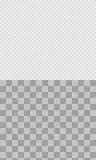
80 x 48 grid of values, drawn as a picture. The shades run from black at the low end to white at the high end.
It is made of 2 by 1 panels. Panel 1,1: very high, checkered, faint in contrast. Panel 2,1: high, checkered.
